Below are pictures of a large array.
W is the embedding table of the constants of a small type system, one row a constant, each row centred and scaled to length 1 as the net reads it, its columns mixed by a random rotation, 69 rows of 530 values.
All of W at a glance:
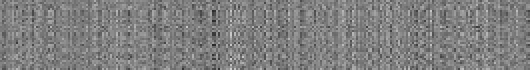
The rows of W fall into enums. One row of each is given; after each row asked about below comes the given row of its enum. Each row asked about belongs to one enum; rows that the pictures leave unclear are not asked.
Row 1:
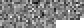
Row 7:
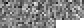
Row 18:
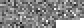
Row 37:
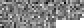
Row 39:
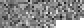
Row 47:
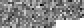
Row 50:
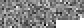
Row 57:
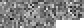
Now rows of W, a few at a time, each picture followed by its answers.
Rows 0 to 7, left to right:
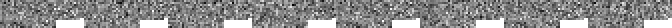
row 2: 37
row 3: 47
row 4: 18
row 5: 39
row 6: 18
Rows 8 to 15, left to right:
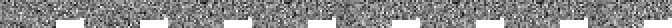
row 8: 18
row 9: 50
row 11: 1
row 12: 39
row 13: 1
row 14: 1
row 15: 39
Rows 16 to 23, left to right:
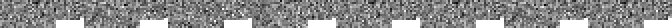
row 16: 1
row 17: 47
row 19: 39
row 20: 1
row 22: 47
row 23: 1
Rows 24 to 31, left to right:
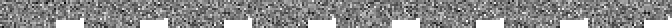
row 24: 37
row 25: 18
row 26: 50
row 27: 50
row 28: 57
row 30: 18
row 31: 50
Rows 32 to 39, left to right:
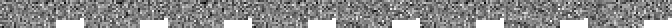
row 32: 37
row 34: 1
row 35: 37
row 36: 18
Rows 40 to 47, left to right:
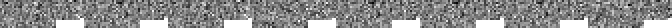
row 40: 7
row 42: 7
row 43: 18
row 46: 1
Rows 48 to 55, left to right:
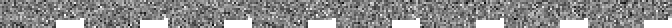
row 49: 50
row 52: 7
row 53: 37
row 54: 57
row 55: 1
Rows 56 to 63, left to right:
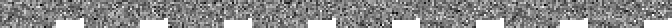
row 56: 47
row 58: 37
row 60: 50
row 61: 18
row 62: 47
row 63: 18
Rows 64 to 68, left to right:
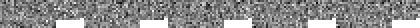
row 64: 18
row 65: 1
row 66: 7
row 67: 37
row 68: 37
